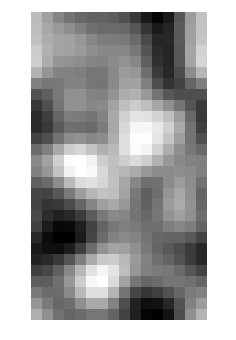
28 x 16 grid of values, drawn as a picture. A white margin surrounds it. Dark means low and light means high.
Slope: none. Ninth with the lowest average: bottom left. Ninth with the highest average: centre. Average level on the scale: 50%.
